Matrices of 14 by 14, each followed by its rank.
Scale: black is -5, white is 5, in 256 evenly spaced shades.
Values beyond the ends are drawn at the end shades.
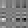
one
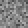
full rank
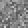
full rank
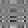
one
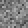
full rank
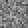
full rank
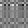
one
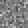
full rank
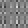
one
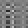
one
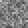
full rank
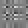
one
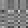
one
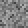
full rank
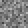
full rank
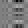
one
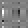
one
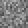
full rank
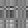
one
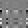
one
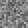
full rank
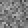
full rank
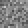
full rank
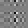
one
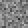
full rank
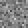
full rank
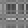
one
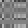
one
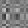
one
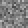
full rank
